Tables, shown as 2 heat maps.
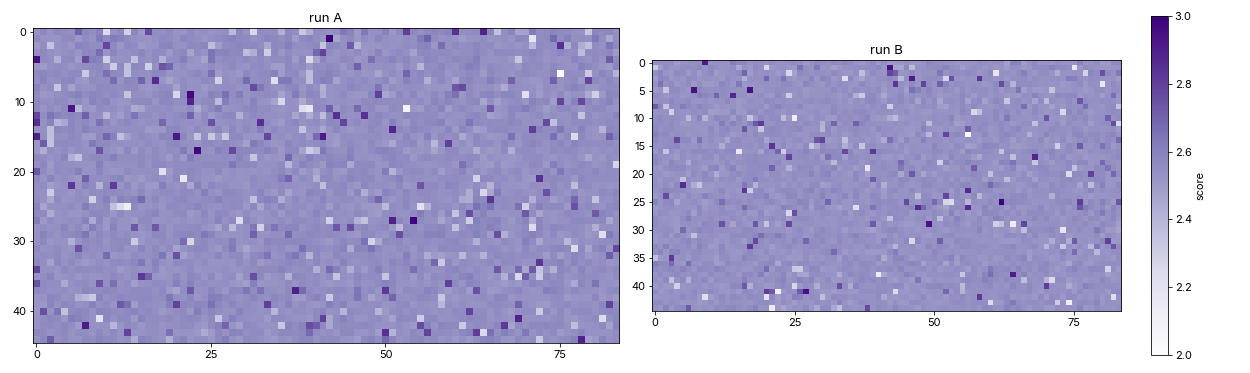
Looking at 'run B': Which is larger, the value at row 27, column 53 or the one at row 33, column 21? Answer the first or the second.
the first
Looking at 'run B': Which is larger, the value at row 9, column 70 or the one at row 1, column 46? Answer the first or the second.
the first
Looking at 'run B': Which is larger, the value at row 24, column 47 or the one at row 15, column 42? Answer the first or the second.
the second
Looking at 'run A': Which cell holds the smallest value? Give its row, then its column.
6, 75
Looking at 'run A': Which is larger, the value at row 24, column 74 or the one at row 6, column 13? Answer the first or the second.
the first
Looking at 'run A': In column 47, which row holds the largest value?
12
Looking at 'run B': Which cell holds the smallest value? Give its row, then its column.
13, 56
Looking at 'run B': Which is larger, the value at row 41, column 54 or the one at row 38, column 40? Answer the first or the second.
the first
